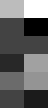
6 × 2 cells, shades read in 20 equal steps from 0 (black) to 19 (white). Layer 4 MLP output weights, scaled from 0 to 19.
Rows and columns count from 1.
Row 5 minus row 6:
3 9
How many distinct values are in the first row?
2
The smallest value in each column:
3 0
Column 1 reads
14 5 5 3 8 5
